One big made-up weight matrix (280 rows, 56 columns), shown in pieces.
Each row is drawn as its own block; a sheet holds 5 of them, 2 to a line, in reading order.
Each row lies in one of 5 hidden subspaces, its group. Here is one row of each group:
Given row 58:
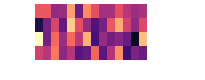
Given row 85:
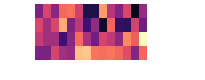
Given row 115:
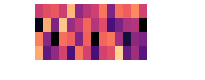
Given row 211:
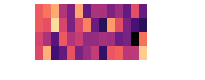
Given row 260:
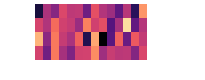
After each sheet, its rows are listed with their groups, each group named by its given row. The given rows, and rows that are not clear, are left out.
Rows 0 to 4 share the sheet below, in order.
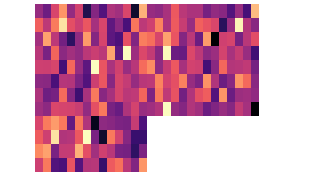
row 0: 85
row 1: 260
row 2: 211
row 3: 260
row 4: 211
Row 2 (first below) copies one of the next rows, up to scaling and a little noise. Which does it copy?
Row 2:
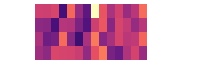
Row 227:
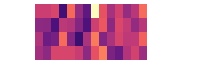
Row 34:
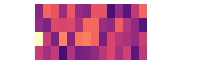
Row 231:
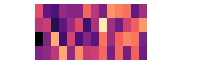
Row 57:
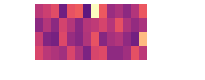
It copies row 227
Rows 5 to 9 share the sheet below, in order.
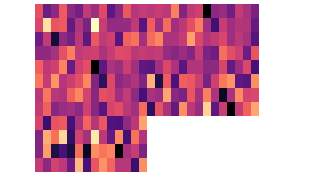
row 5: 58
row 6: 211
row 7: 211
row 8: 115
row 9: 58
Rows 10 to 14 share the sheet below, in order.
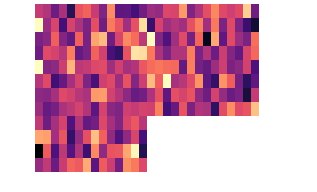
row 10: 115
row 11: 115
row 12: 85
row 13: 211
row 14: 58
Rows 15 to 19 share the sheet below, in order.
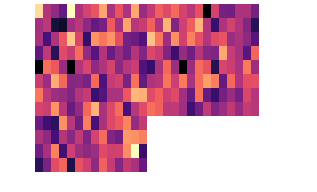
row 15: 85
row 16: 211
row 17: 85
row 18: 85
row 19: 211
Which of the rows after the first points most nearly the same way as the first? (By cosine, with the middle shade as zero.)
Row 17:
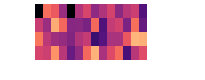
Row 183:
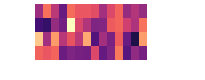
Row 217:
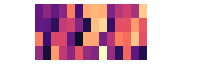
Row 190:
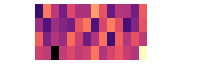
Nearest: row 183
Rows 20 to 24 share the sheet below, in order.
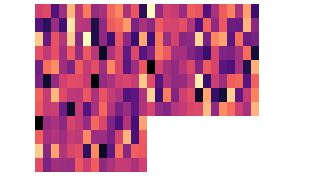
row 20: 58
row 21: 260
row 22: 58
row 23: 260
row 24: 260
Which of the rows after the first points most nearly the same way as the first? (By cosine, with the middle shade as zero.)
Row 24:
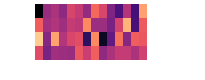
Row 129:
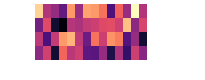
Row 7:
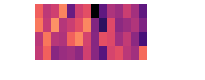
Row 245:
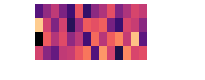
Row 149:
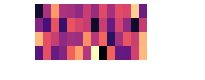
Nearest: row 149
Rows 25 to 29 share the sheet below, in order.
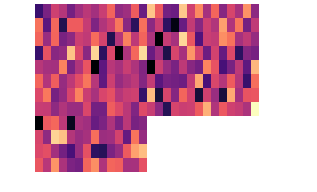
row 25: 115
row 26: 85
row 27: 211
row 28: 260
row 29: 85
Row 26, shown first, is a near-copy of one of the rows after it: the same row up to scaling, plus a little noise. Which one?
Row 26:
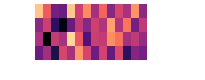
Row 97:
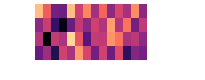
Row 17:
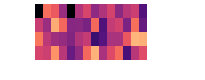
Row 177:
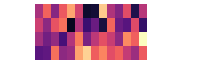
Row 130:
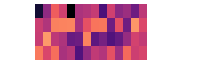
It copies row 97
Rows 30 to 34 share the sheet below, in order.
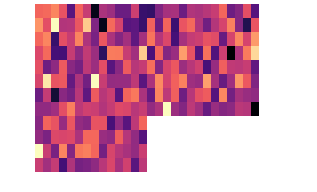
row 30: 211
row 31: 115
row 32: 58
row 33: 260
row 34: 211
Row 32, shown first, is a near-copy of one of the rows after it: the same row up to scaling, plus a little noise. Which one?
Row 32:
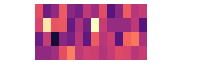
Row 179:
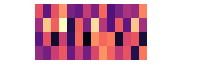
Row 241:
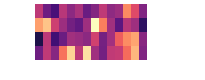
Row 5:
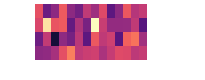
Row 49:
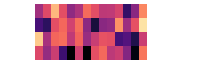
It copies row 5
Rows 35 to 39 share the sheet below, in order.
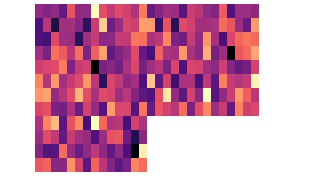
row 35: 211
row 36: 115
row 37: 211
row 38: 115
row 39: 211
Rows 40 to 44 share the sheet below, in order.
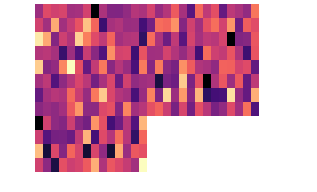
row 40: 211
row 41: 58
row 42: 85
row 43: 58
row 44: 260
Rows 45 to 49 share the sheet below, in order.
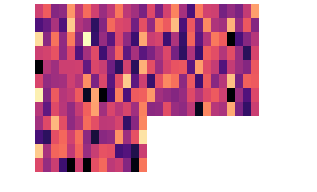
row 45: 58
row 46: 58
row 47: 260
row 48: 58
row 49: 58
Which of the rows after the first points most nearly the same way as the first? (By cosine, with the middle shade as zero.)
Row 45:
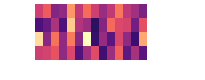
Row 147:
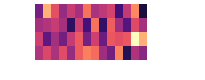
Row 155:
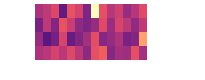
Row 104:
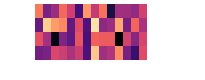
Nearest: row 155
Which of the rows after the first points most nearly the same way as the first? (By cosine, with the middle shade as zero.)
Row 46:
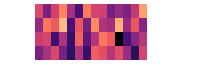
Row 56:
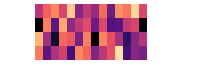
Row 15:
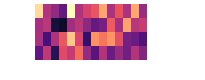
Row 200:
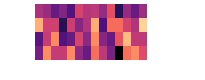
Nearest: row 56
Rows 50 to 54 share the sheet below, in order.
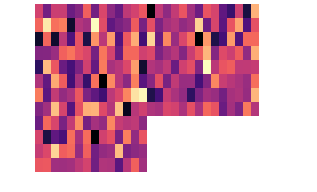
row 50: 58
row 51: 260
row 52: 85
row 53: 211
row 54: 58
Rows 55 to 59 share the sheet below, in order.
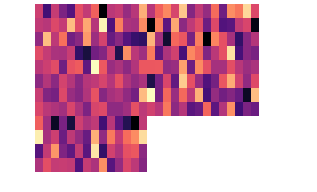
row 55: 85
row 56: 115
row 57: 211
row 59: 115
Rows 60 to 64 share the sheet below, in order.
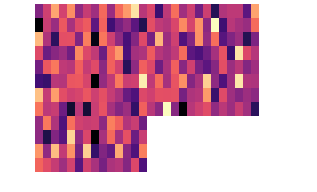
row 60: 115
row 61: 85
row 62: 58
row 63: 260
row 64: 58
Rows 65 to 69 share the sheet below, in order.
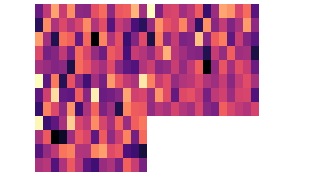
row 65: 115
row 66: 260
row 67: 115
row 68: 211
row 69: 85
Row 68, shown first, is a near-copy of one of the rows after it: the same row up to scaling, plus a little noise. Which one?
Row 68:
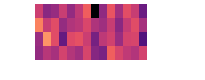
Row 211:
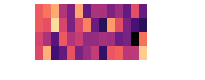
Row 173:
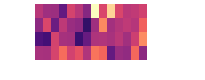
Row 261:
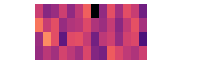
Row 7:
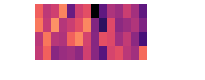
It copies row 261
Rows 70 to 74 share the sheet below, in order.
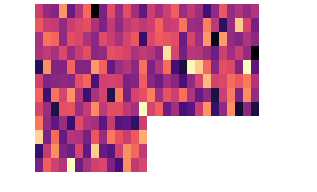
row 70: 211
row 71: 260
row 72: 260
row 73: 85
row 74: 115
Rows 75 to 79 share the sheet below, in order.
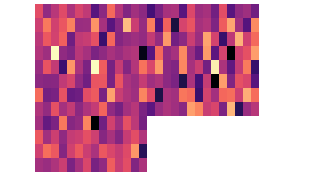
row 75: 260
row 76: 115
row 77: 211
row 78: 85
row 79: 211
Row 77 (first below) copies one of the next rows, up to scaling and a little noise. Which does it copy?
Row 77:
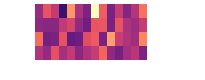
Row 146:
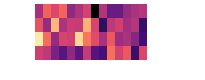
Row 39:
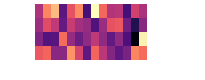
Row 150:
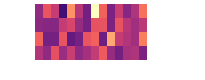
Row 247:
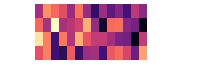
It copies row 150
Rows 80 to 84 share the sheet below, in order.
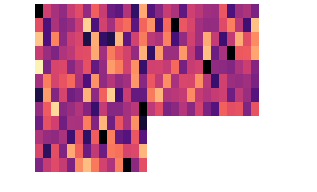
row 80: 260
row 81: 115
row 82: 260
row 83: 211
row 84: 85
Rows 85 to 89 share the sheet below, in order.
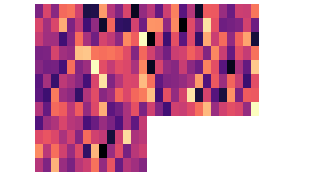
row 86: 58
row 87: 211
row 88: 260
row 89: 260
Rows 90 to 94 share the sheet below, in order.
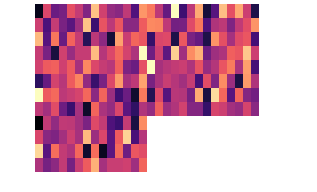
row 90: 260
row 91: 211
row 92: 58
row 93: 260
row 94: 260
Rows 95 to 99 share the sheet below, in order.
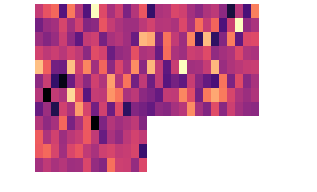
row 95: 211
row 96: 260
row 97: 85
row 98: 85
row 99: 211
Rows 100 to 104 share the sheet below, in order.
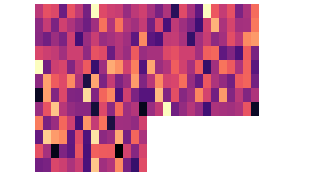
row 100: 211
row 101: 211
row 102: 260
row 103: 260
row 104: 58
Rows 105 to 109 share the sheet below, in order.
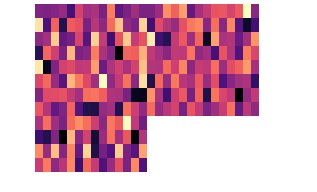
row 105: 115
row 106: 115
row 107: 85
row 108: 115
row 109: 58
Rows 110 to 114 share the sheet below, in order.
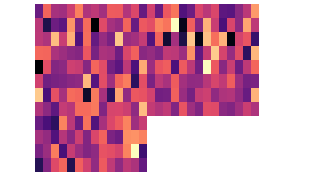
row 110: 58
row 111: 58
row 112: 260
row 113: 211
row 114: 211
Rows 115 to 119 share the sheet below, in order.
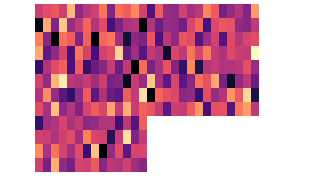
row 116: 260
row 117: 85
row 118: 58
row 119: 260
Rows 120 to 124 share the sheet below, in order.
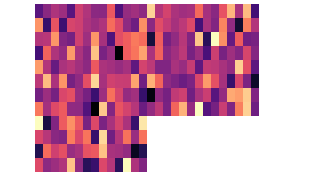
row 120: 115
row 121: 260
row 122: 115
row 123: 58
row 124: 85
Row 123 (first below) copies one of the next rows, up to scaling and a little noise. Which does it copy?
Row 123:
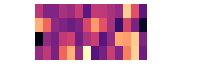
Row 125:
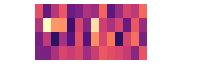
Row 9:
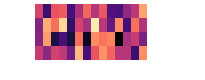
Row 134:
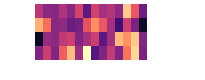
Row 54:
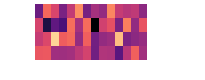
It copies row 134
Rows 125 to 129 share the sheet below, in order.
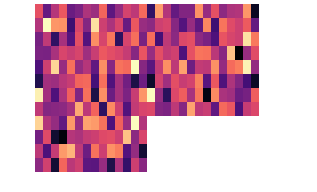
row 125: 58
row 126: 85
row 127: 115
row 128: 115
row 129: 85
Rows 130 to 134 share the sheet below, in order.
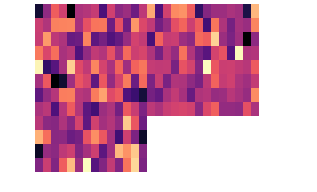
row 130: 85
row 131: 85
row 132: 85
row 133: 211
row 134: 58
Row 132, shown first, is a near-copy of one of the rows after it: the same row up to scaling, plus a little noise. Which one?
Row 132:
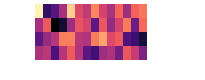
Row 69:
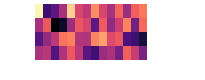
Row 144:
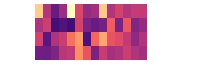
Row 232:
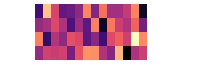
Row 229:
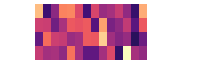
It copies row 69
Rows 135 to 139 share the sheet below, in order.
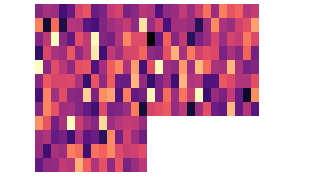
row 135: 115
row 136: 211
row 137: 260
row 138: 58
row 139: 85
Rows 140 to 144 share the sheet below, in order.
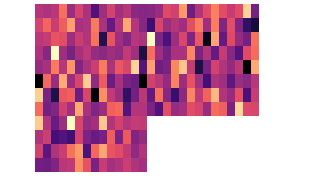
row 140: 260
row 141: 115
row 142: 115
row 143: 85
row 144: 85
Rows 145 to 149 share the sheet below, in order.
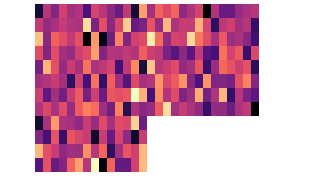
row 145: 260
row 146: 211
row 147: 85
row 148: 260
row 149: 115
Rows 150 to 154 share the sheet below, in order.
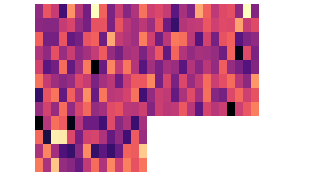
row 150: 211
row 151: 85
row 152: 211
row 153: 115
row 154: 85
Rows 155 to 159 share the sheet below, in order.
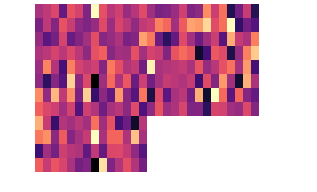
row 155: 211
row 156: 115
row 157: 58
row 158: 260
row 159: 115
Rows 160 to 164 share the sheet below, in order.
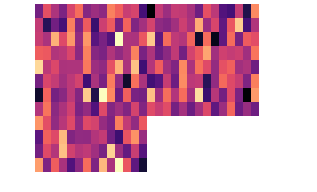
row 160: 58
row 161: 260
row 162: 260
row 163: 58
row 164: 115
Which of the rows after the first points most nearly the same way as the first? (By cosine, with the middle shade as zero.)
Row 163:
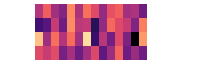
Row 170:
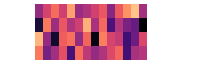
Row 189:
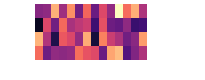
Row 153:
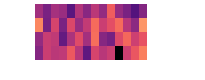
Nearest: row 189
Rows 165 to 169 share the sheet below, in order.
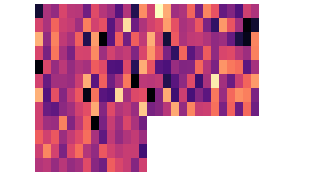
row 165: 260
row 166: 211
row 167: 260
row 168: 211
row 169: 211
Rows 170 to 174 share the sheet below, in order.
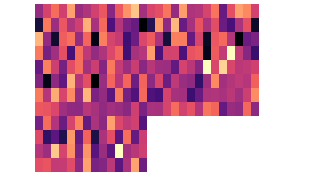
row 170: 115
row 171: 115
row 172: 58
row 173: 211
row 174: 58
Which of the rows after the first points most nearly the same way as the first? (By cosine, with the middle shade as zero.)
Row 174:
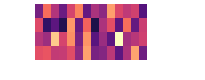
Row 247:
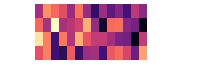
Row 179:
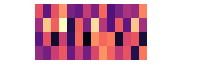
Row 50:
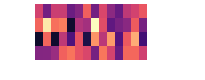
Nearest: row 247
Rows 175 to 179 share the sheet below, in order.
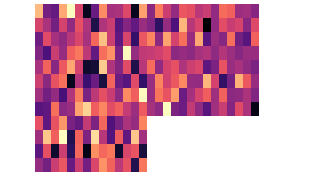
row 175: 85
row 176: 58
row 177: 85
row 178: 260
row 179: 58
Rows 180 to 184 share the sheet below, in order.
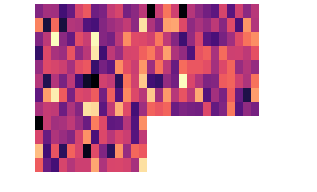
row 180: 115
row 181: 85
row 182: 115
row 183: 58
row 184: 260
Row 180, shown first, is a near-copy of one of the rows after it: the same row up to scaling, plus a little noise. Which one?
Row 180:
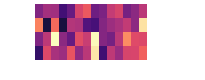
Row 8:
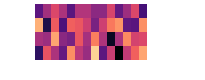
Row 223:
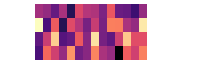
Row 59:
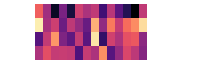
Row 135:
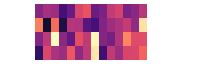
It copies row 135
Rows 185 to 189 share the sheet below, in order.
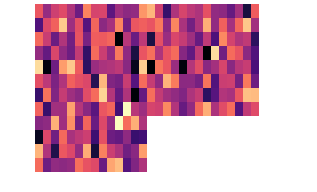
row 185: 58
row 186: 115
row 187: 85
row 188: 85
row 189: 115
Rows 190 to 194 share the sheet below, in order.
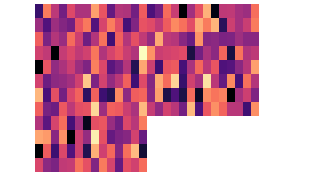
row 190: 260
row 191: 85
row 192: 260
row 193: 58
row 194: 58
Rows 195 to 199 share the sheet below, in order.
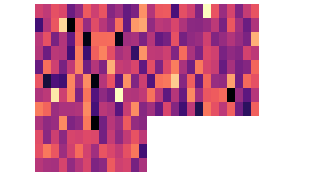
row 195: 58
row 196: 211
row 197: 58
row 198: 58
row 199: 211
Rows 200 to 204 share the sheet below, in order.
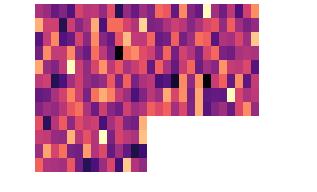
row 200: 115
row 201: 211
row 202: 85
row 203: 58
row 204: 85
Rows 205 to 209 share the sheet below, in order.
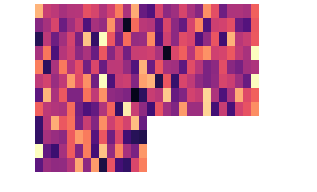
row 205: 260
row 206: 260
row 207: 85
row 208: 115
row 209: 115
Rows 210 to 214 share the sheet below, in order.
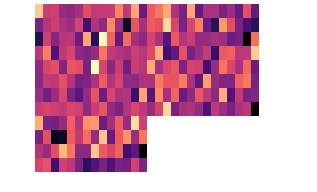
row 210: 260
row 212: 211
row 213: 260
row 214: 85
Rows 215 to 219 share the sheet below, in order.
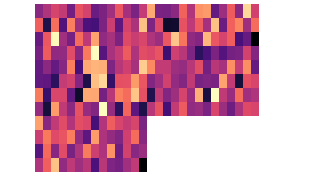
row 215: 115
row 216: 85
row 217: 211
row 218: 260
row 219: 260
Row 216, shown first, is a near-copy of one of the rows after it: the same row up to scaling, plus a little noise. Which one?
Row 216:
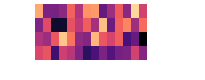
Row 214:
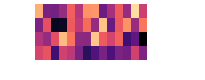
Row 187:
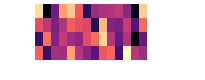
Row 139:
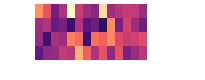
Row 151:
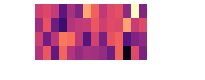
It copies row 214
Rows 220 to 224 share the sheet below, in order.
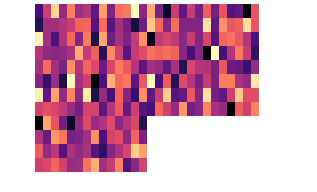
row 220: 115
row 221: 115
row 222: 58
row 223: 115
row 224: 85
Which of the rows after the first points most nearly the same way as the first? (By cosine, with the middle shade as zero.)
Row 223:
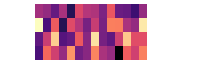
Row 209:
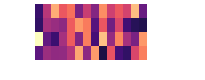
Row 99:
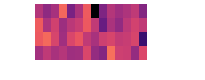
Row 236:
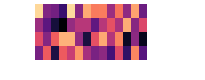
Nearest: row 99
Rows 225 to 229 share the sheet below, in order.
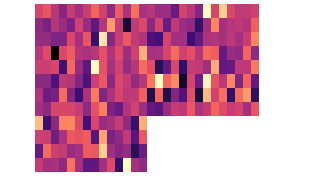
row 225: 260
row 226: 211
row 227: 211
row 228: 58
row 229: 85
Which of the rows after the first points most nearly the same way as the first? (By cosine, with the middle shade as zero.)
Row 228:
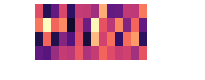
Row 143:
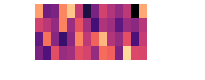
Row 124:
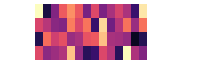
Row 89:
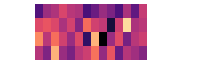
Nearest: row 143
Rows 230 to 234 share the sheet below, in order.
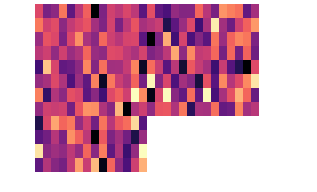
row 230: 211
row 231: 211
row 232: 85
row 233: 115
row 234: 115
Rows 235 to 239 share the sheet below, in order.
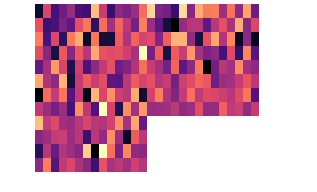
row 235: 260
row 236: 85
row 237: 58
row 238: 211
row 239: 260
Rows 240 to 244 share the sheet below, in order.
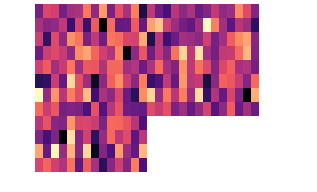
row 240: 85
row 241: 58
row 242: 58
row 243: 58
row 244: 58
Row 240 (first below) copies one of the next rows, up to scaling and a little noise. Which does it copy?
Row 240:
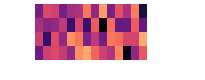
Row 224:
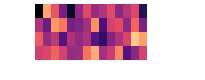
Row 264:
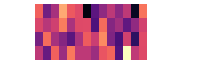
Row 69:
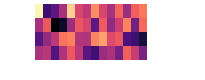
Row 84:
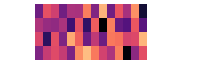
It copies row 84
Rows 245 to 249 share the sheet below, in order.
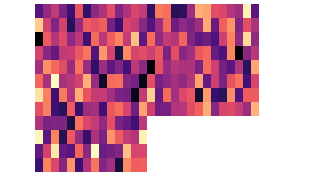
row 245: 58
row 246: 85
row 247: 211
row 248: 260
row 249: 115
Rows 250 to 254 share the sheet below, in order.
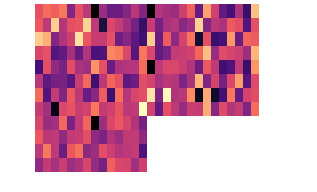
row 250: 211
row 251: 260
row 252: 260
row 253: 260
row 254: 211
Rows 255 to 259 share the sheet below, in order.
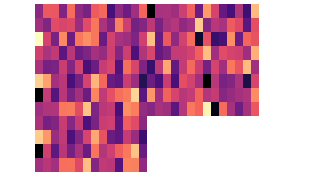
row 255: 211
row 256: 260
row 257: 58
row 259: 58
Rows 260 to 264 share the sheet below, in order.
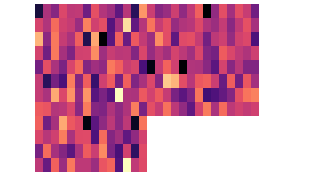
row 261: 211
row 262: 58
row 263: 85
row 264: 85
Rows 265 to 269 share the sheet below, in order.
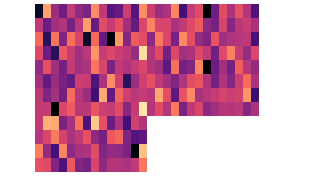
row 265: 260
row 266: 211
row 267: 260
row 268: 211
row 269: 211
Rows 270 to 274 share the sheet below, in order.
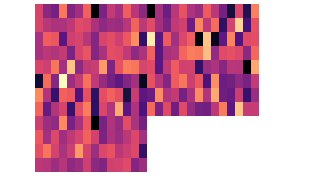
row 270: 211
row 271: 260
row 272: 115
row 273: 85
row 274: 211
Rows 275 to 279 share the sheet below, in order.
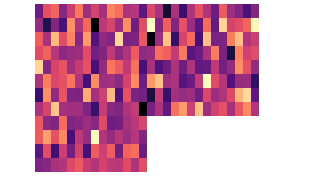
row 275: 58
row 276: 115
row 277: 260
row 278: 58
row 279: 58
